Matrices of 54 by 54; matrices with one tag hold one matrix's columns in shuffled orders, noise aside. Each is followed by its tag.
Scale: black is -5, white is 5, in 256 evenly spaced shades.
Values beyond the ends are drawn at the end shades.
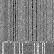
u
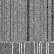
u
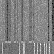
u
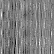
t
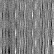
t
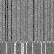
u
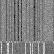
u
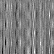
t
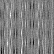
t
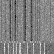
u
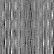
t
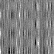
t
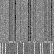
u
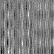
t
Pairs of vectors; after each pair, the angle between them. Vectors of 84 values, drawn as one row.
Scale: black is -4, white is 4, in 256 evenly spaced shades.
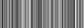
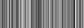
nearly parallel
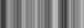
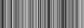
partly aligned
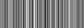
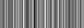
nearly opposite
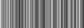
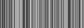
partly opposed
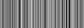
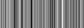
partly opposed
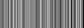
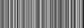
nearly parallel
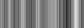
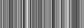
partly opposed
